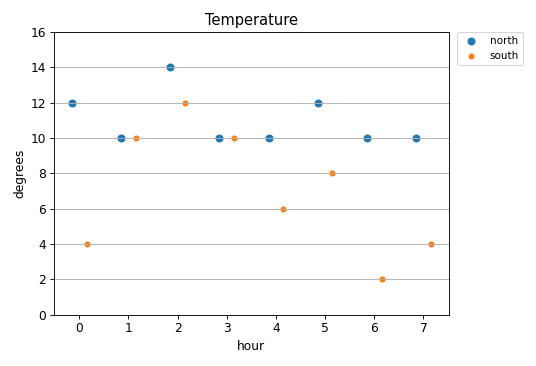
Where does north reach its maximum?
2
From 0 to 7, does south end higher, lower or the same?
the same
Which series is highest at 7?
north
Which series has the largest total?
north
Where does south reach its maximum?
2
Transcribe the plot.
Title: Temperature
x-axis: hour, ticks 0 1 2 3 4 5 6 7
y-axis: degrees, ticks 0 2 4 6 8 10 12 14 16
Legend: north, south
Values:
north: 12 10 14 10 10 12 10 10
south: 4 10 12 10 6 8 2 4
